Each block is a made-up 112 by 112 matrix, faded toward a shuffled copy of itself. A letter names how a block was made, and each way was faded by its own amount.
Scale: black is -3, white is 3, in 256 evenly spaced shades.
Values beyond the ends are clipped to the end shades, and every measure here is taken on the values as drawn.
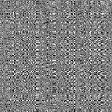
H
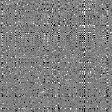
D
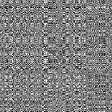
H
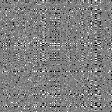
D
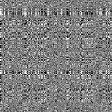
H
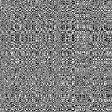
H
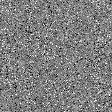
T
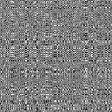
H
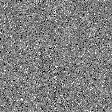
T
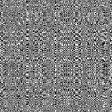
H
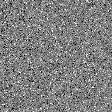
T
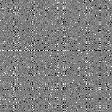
D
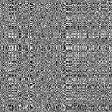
H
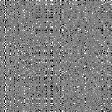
D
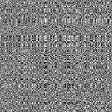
H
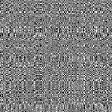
H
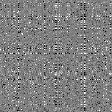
D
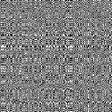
H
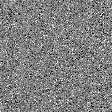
T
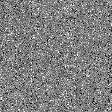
T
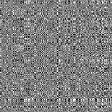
H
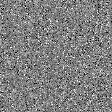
T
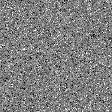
T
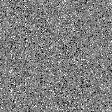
T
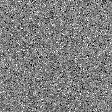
T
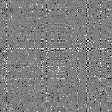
D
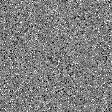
T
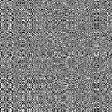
H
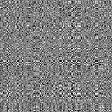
H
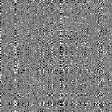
D
